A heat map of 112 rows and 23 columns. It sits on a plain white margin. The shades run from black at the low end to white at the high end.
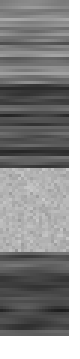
The table splits into 4 rows of 1 panel. Panel 1,1: middling, streaked across. Panel 2,1: low, streaked across. Panel 3,1: high, fine-grained, faint in contrast. Panel 4,1: low, streaked across.
